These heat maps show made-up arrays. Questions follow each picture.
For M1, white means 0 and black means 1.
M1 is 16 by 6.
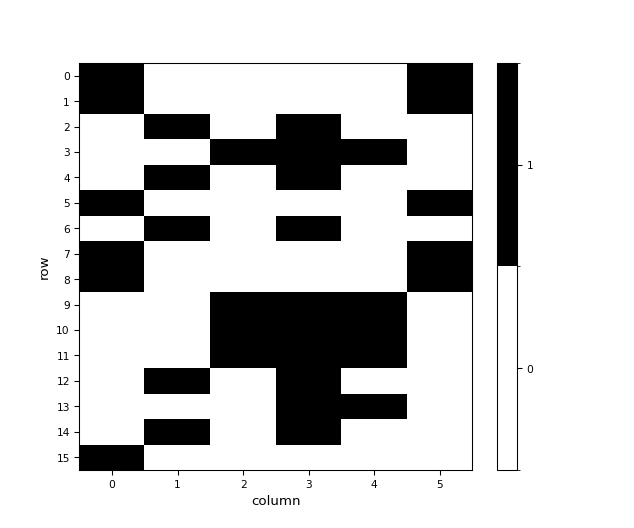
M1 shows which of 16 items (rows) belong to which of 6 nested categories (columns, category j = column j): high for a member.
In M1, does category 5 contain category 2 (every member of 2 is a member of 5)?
no
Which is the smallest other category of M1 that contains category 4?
3
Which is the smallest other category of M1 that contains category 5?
0
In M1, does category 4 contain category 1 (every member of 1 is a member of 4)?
no
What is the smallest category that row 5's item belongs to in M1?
5
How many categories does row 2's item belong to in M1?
2
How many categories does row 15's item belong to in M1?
1
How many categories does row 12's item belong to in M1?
2
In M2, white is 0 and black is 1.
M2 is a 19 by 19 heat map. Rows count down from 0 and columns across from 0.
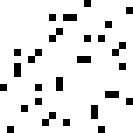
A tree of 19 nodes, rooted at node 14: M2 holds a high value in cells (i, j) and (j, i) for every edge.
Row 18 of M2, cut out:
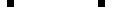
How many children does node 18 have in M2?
1
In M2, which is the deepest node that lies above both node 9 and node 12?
5
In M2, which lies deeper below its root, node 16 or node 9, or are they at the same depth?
node 9
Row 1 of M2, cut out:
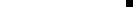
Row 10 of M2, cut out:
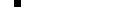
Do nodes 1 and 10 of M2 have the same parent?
no
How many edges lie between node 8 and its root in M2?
3
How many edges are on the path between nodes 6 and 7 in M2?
4
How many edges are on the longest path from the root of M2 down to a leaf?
6
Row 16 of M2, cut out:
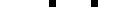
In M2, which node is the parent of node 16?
7
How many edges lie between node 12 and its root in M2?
2
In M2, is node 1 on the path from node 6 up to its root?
no
